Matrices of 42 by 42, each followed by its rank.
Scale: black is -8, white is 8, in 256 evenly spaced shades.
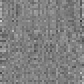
five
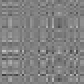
two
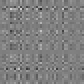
two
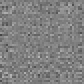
five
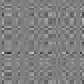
two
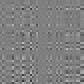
two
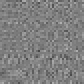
five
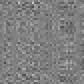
five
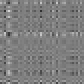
two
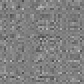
five
